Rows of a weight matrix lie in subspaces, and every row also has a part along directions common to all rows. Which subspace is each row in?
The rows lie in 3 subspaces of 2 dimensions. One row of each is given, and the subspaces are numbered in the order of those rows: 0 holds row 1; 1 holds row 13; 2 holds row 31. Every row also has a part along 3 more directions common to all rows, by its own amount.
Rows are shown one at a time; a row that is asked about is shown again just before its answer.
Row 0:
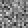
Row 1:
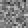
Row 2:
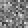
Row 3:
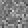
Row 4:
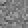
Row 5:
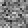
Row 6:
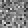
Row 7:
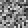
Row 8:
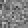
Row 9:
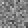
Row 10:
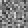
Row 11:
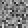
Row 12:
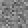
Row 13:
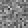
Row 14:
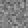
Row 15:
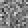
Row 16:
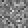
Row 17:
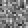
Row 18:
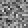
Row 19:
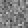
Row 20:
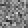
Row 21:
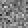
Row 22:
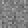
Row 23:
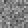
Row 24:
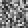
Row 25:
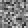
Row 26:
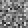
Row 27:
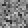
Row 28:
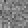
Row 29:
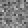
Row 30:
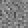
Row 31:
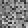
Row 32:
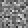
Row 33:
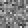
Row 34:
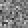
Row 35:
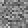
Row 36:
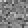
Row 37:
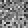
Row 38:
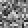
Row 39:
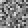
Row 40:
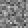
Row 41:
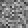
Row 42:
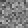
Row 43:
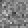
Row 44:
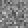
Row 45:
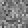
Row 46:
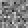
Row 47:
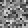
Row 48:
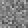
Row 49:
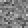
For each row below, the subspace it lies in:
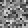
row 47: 1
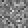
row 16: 2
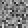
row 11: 2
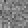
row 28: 0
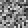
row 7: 1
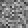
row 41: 2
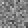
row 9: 2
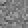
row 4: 0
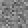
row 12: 2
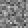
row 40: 0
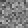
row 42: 2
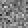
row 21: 1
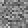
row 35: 2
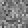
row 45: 2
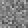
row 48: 2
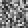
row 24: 1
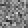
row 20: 0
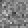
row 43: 0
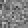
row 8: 0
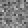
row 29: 1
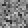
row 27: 0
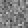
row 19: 1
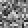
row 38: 1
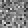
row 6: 1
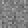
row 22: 2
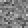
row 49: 0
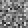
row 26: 1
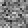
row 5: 2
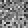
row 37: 1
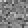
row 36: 0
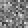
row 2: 0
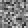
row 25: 0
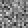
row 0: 1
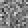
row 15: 1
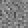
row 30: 1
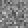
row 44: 0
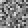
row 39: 1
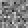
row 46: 2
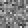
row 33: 0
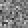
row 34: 0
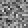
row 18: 1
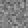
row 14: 0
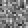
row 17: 0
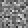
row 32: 2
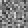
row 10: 1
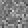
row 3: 2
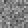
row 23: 1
